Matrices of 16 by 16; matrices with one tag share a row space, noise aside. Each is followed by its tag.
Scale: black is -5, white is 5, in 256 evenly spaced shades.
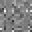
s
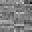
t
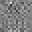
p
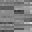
t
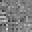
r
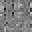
s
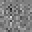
p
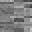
t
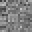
r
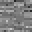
t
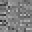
r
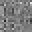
s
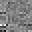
r
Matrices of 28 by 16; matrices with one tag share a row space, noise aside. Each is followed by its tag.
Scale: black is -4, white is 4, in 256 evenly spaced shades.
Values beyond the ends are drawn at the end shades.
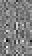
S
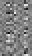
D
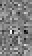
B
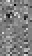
D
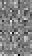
B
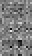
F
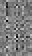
S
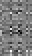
F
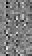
S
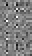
S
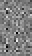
S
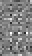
F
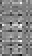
F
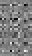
B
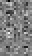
D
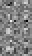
D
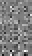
B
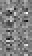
D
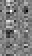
D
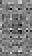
F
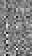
S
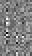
S
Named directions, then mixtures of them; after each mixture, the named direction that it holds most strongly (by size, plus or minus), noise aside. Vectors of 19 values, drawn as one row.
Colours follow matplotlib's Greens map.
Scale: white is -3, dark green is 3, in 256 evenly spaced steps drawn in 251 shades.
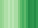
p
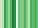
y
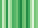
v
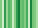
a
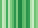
v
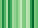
v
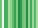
v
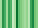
v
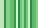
y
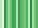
y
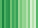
p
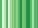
v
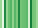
a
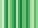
v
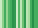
y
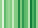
a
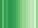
p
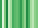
v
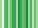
v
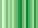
v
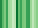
y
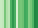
y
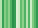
a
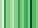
a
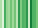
a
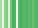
y
